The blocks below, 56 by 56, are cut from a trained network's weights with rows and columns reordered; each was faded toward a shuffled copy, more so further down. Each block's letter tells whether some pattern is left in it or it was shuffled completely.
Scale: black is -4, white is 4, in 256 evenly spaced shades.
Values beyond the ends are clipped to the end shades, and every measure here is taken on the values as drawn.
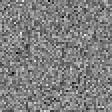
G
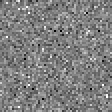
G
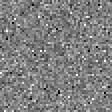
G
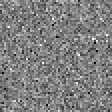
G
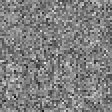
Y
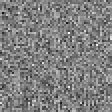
Y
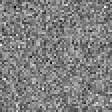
G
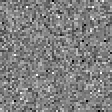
G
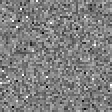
G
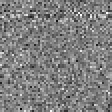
Y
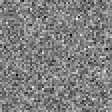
G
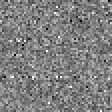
Y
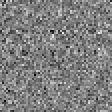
Y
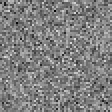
G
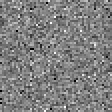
Y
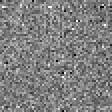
Y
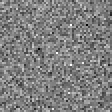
G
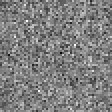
Y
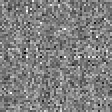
Y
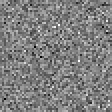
G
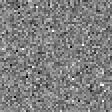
Y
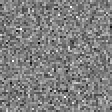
G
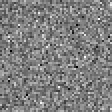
G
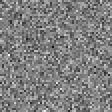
G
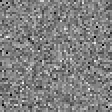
G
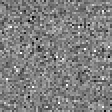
Y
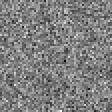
G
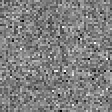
Y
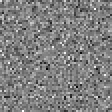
Y
